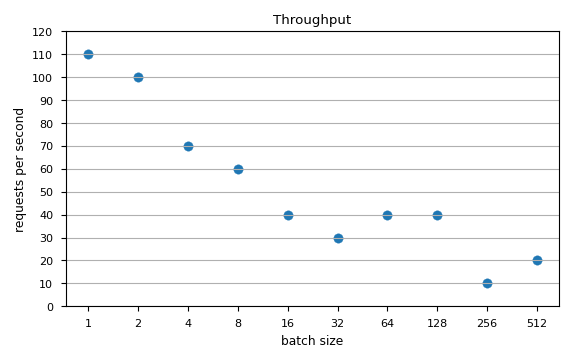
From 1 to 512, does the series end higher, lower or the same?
lower
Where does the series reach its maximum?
1
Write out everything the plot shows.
Title: Throughput
x-axis: batch size, ticks 1 2 4 8 16 32 64 128 256 512
y-axis: requests per second, ticks 0 10 20 30 40 50 60 70 80 90 100 110 120
Values:
110 100 70 60 40 30 40 40 10 20
